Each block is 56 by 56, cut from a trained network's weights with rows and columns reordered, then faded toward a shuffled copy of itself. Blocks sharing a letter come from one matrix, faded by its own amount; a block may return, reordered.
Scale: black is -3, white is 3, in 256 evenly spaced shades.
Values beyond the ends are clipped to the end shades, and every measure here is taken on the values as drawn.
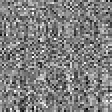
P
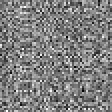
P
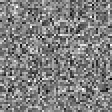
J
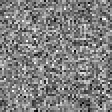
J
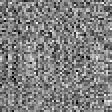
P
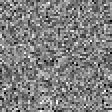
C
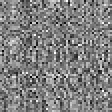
P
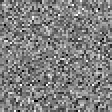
C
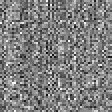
P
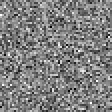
C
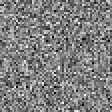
C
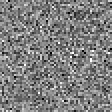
C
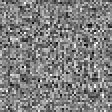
J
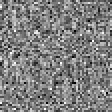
J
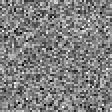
C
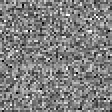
C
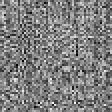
P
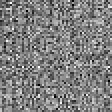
P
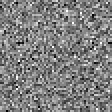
C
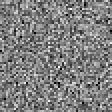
C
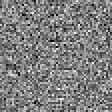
C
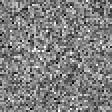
C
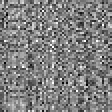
P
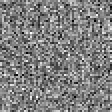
C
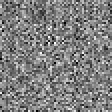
J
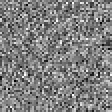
J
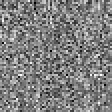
J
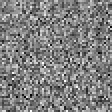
J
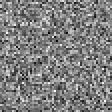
J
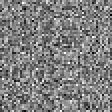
P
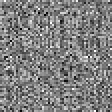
P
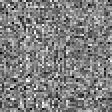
J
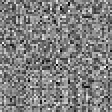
P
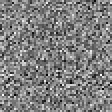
J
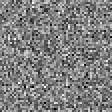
C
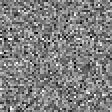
C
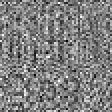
P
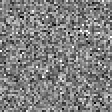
C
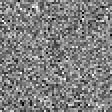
C
